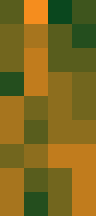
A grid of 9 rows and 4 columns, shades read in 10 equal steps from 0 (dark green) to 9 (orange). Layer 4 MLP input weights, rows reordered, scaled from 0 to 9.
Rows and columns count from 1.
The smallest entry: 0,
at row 1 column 3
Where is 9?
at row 1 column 2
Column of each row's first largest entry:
2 2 2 2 1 1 3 4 4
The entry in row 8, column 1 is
6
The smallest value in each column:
1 1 0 1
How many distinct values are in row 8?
4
